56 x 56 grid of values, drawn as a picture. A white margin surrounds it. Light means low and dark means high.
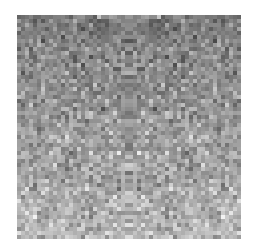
Overall the values sit about 40% of the way up the scale. No regular stripes run through it. Values rise toward the top. The histogram is bell-shaped. The left and right halves mirror each other.
